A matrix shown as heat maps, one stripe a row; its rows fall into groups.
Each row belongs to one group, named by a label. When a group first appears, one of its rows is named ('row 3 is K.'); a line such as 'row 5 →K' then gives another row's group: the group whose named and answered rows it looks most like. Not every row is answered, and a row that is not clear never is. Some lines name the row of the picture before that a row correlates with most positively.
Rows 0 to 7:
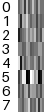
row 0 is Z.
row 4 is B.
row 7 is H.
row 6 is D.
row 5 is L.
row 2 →D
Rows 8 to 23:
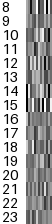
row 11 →L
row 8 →H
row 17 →L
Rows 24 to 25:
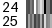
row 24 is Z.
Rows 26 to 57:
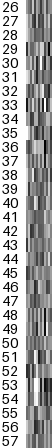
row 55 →L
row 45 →D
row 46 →L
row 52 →D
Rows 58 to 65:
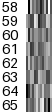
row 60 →B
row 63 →L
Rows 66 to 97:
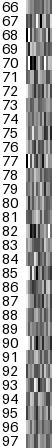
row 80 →B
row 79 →Z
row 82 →H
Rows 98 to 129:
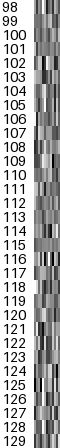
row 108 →D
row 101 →B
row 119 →L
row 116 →Z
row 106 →B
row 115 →D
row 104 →H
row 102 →L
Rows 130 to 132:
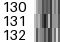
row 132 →B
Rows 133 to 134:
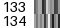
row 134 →Z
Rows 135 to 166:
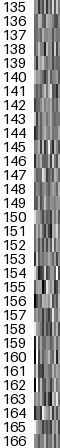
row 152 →H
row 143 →B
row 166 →H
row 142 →D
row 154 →H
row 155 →L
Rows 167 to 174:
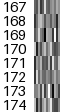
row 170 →B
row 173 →Z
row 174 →B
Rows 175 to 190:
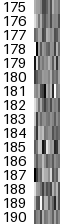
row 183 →B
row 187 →D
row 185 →L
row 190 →Z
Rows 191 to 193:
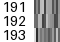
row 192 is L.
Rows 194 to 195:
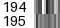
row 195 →B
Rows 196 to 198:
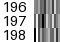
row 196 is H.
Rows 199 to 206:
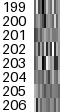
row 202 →H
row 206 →B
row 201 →D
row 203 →L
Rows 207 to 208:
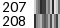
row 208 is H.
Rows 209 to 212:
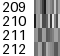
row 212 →L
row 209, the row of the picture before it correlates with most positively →207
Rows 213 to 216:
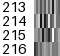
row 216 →D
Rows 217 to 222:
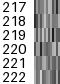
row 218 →D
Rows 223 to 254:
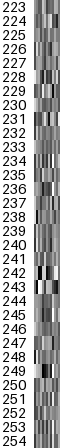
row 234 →H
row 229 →Z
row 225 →Z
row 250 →D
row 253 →H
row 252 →D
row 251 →H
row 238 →B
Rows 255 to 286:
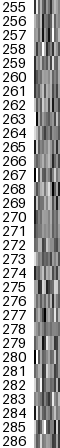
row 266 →Z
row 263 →B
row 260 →D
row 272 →L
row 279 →L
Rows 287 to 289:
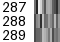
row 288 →Z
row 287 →L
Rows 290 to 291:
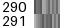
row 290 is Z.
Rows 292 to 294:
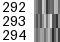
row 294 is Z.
